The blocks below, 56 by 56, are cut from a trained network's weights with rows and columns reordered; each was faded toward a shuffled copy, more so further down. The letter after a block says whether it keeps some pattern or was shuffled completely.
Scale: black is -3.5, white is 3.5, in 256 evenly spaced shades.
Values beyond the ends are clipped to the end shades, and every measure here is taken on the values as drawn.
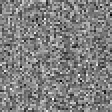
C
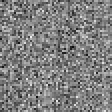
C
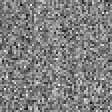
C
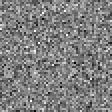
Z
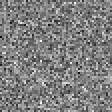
Z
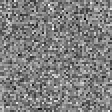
Z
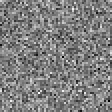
Z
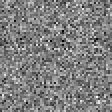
C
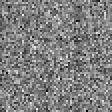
C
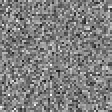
Z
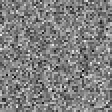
Z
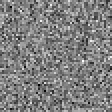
Z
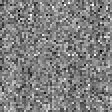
C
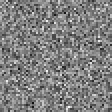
Z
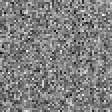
C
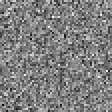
Z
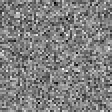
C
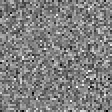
C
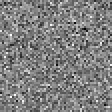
Z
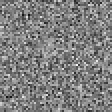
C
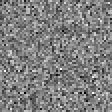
C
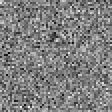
Z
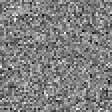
C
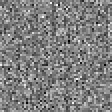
C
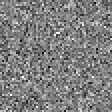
Z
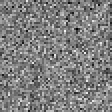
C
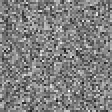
C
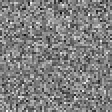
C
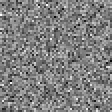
Z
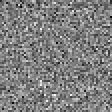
Z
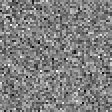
Z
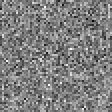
C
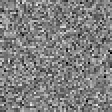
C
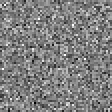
Z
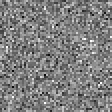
Z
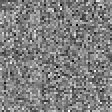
C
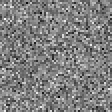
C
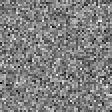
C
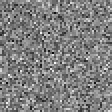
Z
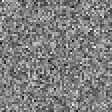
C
